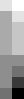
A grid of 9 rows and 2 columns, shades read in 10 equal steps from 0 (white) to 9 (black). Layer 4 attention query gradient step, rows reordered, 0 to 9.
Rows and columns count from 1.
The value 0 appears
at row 1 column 2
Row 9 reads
5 9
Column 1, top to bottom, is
1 3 3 3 3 4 4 4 5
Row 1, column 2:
0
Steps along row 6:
same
